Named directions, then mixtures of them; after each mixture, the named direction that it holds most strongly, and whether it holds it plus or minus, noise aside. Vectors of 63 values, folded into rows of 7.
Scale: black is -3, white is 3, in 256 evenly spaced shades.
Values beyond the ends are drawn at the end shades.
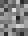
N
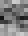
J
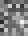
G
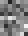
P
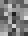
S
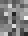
S, plus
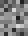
N, plus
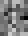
S, minus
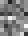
P, plus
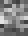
J, minus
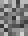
N, minus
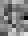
S, minus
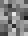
S, minus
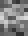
J, minus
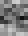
J, plus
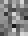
S, minus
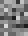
N, minus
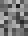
G, minus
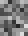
P, plus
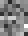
P, plus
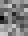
J, plus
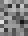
G, minus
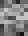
J, minus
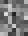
S, plus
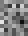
G, minus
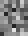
S, minus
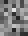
S, plus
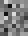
S, minus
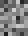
N, plus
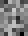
N, plus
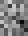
G, minus
